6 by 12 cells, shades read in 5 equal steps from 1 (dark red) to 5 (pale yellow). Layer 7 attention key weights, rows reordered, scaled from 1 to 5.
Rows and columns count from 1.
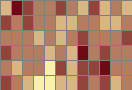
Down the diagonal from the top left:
4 3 3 3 5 4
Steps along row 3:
same same up down up down down up same same down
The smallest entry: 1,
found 3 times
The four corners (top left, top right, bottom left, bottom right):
4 4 2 3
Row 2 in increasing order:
2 2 3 3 3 3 3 3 4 4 4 4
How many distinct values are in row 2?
3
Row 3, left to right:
3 3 3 4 3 4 3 2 3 3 3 2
